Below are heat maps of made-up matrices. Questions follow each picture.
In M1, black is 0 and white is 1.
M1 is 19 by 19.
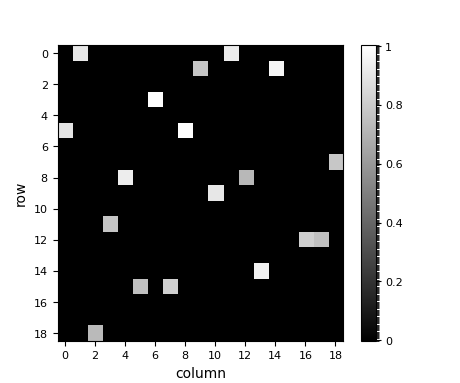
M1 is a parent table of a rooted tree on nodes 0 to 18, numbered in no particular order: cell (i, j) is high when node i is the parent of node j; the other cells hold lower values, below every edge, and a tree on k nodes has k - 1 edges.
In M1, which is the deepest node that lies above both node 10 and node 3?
0
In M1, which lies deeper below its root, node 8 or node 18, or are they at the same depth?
the same depth
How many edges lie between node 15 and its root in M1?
0
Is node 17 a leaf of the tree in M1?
yes
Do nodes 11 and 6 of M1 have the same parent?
no
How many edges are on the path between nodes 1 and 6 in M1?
4
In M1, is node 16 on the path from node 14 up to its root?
no
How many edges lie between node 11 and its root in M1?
3
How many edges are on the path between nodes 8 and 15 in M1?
2
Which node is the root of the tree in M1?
15
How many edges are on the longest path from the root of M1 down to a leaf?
5
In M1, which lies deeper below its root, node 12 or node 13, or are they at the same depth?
node 13
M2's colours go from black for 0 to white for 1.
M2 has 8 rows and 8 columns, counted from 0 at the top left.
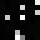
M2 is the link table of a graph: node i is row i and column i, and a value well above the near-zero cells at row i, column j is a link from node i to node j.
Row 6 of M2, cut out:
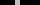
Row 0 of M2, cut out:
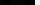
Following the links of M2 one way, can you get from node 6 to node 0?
no
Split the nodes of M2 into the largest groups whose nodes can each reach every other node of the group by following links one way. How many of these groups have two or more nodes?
0
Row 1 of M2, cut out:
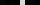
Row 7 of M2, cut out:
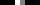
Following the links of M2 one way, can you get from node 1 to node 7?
no
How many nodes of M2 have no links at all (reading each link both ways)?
1
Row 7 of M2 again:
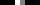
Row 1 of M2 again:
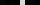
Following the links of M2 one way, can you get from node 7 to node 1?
yes
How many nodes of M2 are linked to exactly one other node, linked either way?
3
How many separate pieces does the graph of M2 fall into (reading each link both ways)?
2
